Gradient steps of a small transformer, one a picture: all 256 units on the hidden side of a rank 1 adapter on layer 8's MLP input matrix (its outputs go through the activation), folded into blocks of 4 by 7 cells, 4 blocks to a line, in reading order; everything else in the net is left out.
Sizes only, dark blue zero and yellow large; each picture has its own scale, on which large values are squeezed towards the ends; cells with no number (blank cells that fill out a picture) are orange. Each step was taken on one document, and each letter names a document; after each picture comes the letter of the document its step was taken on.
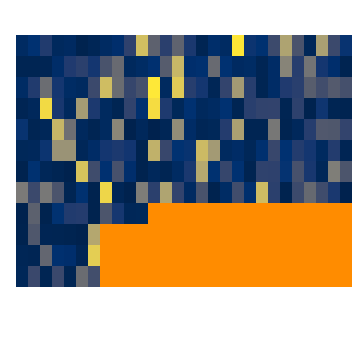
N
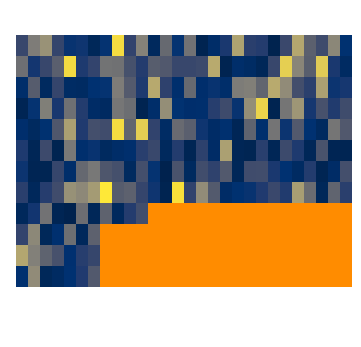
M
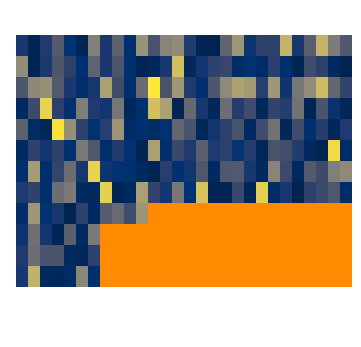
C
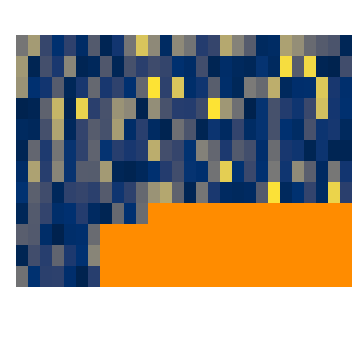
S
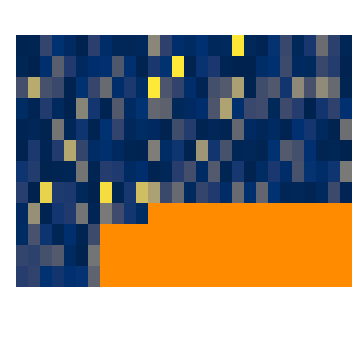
N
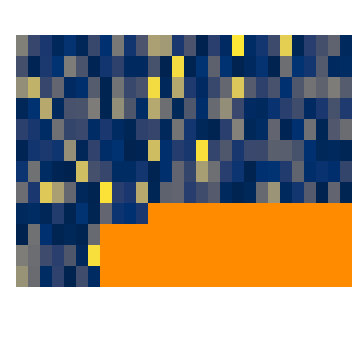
N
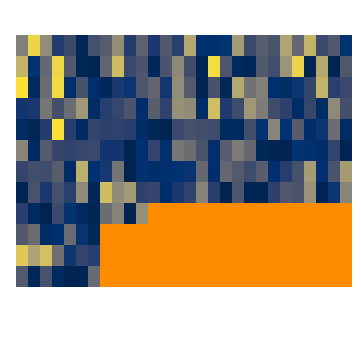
M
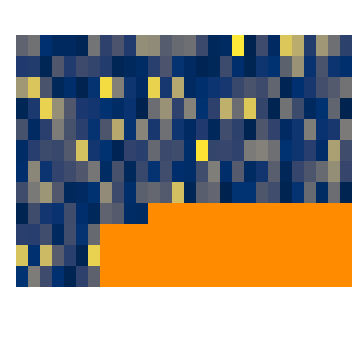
N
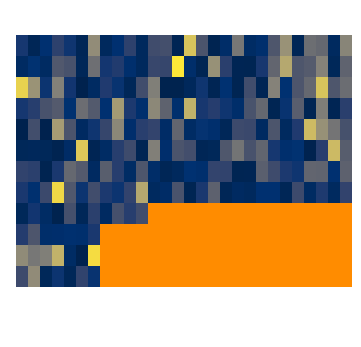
C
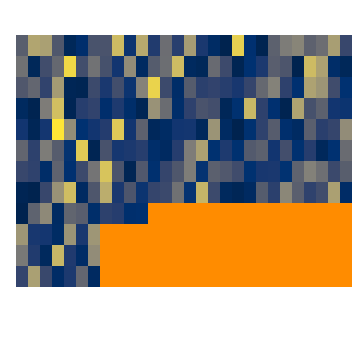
M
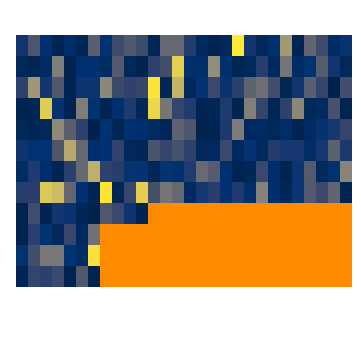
N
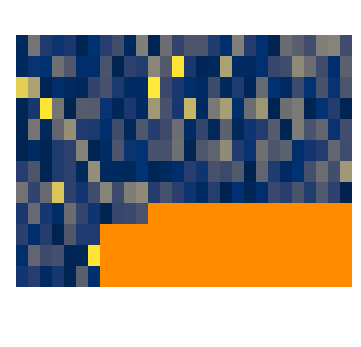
C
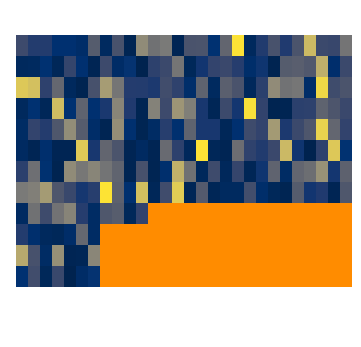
C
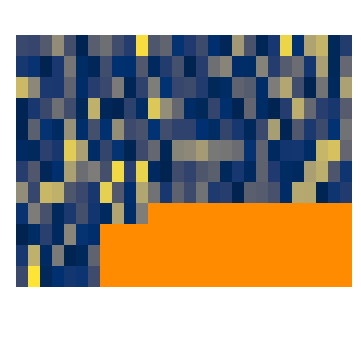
C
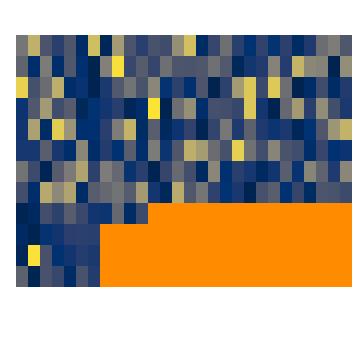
M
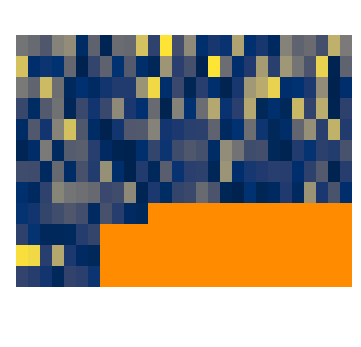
M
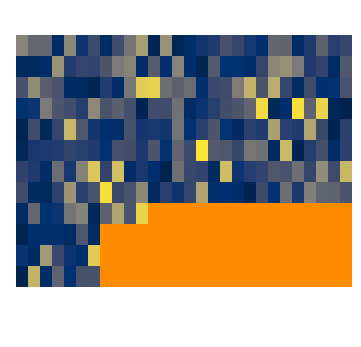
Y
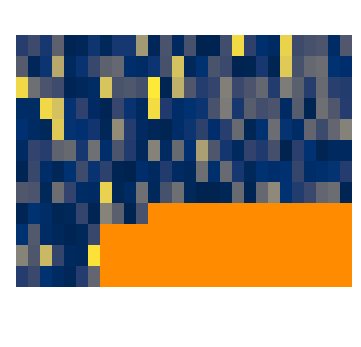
N
